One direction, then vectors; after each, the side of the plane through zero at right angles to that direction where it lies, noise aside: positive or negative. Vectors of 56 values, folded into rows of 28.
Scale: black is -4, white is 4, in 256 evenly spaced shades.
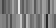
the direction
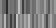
positive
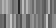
negative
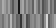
negative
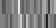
positive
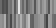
positive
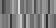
positive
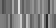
positive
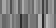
negative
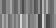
positive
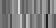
positive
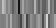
negative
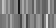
negative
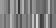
negative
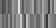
positive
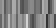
positive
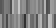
positive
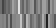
positive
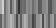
negative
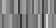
negative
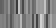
positive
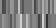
positive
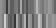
negative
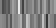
positive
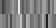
positive
